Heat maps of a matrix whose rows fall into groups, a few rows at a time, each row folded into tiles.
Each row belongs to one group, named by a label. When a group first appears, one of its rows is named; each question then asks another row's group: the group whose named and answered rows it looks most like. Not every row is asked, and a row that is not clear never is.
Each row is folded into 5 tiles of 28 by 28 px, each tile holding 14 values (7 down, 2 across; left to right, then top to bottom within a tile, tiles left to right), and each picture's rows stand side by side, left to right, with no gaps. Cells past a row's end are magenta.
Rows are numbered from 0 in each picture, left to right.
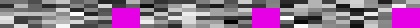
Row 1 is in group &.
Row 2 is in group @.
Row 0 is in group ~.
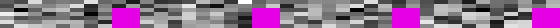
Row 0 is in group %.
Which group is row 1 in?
&
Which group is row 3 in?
@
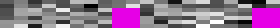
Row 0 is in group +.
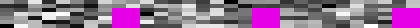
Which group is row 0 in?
@
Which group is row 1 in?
&
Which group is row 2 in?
%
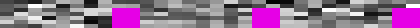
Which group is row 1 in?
%
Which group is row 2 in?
%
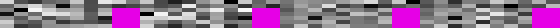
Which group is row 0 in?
&
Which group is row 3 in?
+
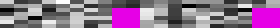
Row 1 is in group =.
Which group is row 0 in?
~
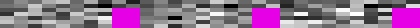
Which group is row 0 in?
~
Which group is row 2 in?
%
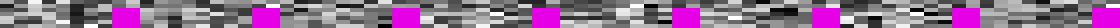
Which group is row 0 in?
@
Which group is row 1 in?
+
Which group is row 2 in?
&
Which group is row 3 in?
~
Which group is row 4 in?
%
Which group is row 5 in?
%
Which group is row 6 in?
~
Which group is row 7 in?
+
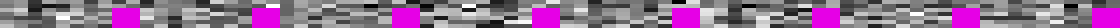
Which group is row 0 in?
=
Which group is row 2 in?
+
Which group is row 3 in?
@
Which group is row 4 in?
=
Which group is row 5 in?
=
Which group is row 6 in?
~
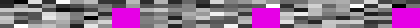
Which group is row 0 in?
@
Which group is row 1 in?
+
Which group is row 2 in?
~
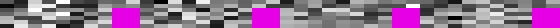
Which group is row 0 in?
@
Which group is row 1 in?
@
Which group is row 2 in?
%
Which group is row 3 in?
~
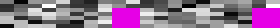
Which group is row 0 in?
@
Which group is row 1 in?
%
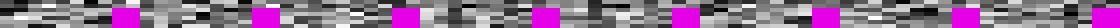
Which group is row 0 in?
&
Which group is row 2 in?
~
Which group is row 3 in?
=
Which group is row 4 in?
=
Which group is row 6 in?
%
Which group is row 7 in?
%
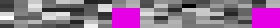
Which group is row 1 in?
%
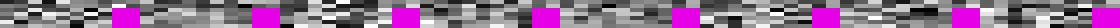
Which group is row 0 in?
@
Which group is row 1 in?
&
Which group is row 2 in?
@
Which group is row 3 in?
&
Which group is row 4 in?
%
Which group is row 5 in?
~
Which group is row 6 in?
%
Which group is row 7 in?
=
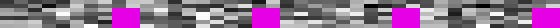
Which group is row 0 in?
%
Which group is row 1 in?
=
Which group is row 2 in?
%
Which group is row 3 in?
=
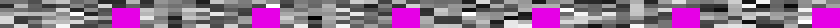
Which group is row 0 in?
~
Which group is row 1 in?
+
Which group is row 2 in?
+
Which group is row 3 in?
@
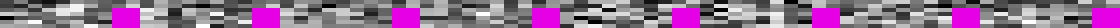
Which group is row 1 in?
=
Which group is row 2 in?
%
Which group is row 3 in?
=
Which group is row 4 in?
@
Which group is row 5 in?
&
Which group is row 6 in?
~
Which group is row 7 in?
&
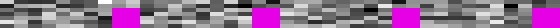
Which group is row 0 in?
&
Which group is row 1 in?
~
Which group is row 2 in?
=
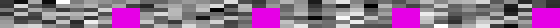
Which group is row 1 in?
~
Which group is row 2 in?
=
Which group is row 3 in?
=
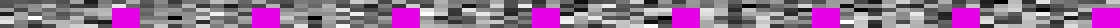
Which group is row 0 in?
&
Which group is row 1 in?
+
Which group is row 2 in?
+
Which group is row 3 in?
=
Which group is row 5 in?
=
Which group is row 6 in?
&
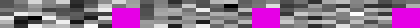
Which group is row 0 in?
@
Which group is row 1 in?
+
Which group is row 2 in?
~
